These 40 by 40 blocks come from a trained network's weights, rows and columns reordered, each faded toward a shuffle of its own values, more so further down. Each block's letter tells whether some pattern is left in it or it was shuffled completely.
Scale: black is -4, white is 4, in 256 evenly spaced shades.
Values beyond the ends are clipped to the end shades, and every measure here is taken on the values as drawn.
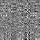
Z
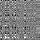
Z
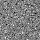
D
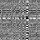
Z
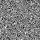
D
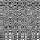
Z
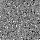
D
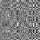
Z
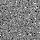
D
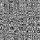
Z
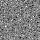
D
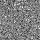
D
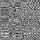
Z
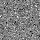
D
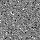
D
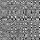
Z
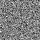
D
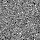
D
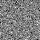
D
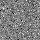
D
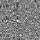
Z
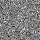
D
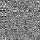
Z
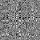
Z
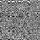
Z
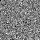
D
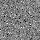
D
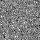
D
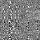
Z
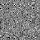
Z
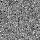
D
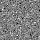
D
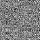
Z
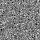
D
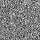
D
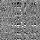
Z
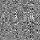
Z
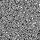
D
